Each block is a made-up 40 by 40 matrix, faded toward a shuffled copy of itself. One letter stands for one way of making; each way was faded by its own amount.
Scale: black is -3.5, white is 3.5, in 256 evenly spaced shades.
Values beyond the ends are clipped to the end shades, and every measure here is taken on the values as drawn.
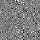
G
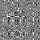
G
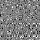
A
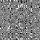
G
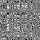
G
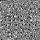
A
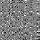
G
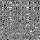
A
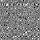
A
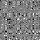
G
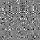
G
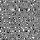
A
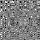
G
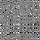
G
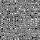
A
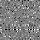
A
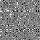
A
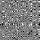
G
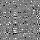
G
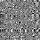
A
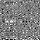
A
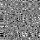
A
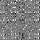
G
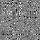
A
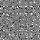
A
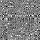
A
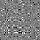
G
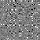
G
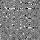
A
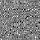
A
